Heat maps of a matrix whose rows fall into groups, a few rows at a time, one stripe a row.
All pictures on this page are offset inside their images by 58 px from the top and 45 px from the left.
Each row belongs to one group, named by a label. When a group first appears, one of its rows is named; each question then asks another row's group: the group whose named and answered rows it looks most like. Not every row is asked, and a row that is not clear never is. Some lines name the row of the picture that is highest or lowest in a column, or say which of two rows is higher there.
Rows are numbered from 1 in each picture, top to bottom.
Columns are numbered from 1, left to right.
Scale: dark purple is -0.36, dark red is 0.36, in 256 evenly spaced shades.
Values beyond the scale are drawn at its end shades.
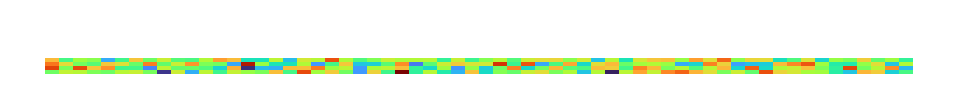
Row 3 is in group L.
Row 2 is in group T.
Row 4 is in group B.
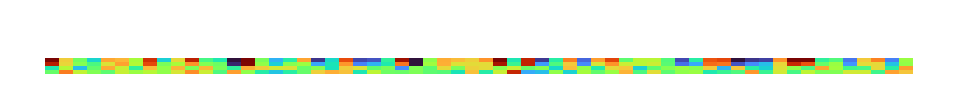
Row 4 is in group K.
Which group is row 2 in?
T
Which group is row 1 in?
T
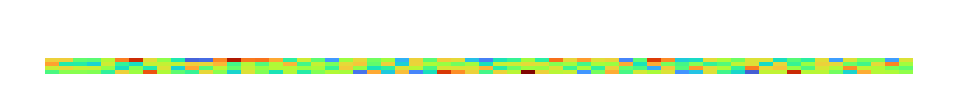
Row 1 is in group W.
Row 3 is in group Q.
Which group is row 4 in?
T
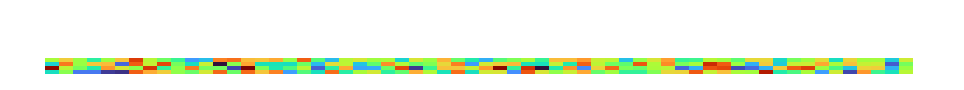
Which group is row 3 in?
T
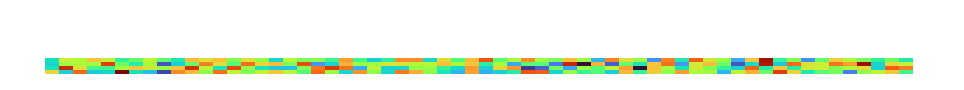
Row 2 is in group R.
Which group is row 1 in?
Q
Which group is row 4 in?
B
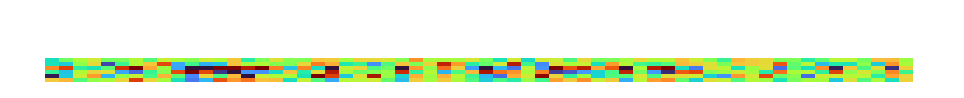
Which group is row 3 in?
W
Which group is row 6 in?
W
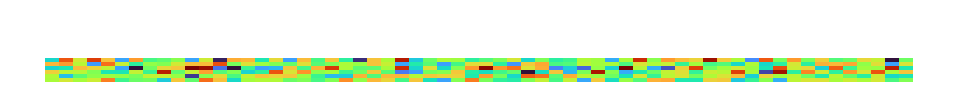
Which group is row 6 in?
R
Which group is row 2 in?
R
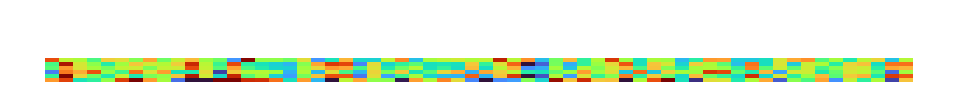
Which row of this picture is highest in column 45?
6
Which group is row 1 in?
T
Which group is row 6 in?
W
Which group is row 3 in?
K
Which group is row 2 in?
K
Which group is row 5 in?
K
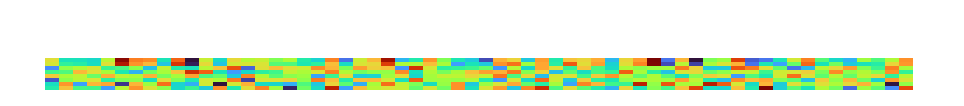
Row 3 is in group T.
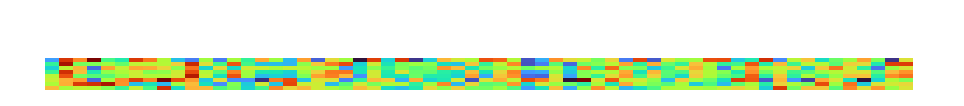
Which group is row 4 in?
K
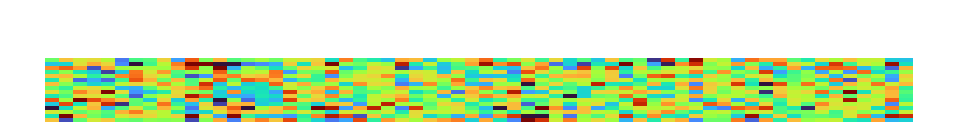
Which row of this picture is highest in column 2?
15
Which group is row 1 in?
Q
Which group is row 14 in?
W
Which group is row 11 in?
L
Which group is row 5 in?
W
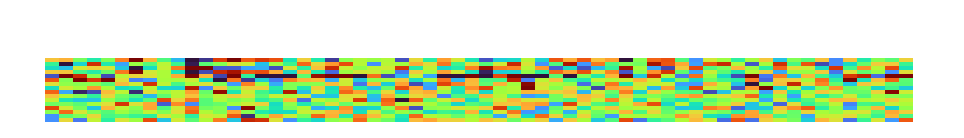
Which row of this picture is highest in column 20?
5
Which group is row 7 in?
T
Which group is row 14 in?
K
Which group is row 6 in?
L
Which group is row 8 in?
Q
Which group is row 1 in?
W
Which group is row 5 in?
K
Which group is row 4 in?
W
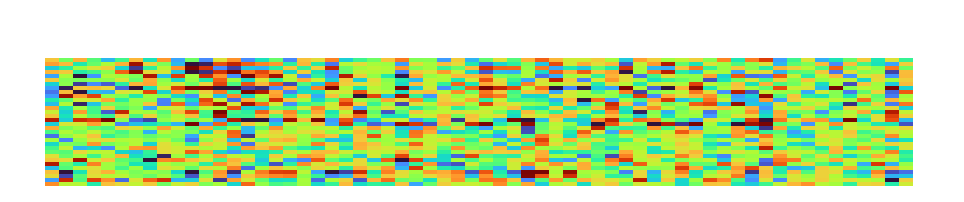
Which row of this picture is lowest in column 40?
17
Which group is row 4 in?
W
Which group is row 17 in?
Q
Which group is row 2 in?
W
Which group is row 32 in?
T
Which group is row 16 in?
L
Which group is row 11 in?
R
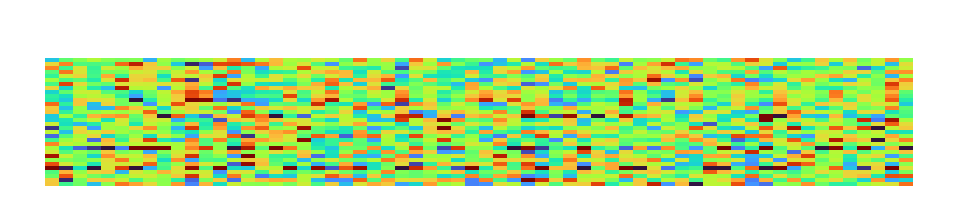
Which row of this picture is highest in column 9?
23
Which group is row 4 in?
K
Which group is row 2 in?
W
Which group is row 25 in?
T
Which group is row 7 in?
K
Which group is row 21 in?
R
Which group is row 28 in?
B
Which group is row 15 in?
Q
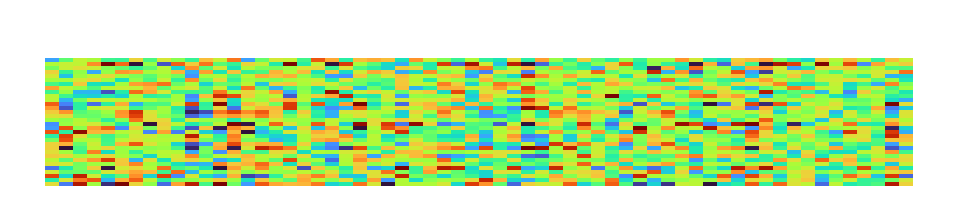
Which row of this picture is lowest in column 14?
23
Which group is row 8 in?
T
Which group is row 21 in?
K
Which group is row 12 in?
B
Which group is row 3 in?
Q
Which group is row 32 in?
B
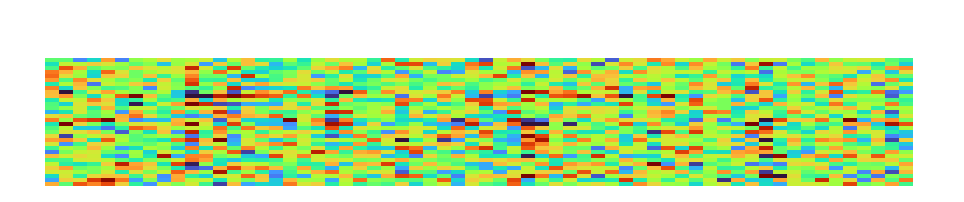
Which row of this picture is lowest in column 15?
24
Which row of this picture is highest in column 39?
10
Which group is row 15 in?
W
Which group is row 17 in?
K
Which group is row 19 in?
Q
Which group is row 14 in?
R
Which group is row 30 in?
Q
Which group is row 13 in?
R
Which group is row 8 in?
L
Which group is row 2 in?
Q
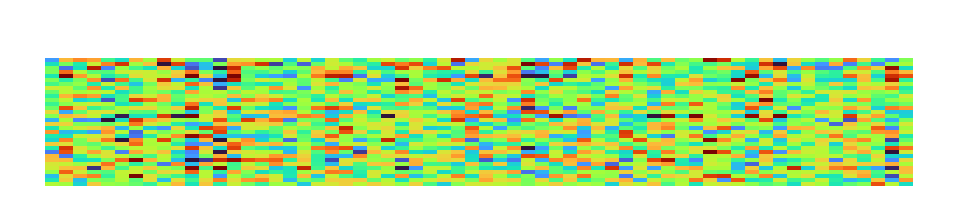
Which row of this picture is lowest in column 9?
2
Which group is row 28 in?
R
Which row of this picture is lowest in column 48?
19
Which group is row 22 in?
W
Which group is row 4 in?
K
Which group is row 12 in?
Q
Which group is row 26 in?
W
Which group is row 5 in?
K
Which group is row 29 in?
K
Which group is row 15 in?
Q
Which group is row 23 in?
K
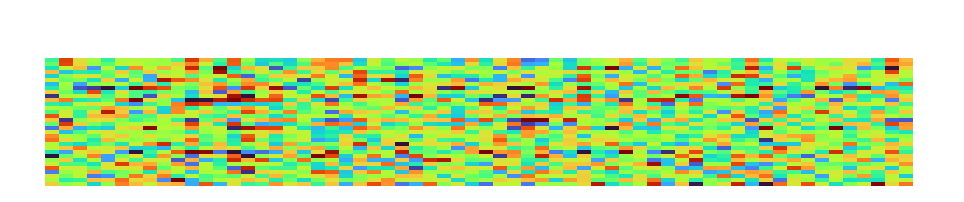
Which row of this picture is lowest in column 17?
3
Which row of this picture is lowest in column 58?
8
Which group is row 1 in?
K
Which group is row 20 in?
T
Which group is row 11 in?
W
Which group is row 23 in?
B
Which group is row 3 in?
R
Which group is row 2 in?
K
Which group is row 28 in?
T
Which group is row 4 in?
B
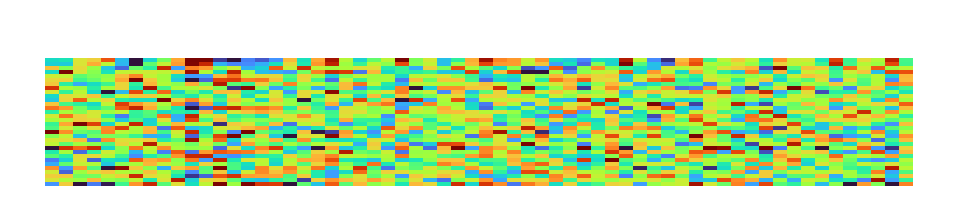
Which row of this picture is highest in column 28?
12
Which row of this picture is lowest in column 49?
24
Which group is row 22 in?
T
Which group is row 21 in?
R
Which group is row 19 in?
T
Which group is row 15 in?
Q
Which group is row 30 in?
W
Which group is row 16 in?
Q
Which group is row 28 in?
B
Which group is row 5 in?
W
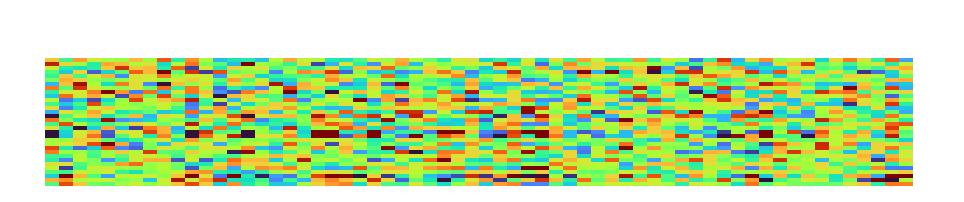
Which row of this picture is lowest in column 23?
30
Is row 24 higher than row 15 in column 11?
Yes
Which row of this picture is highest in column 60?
31
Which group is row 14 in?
Q
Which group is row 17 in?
K
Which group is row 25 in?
R
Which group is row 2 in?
T
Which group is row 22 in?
L
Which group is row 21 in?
Q
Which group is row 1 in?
L
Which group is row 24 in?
T
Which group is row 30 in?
K
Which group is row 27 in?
W
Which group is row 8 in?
L
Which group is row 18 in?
B
